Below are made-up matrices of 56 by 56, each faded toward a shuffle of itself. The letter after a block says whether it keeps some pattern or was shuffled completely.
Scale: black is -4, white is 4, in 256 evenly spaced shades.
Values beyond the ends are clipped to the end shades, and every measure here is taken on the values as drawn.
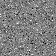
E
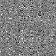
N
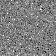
E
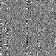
N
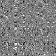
N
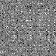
N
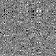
N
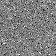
E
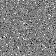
E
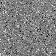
E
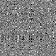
N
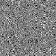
N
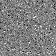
E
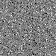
E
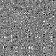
N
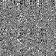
N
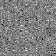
N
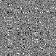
N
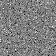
E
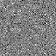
N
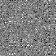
N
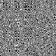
N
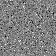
E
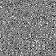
N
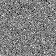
E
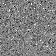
E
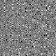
N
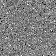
E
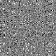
N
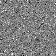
E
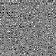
N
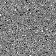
E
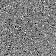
E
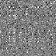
N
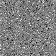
E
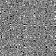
N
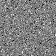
E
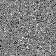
E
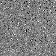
E
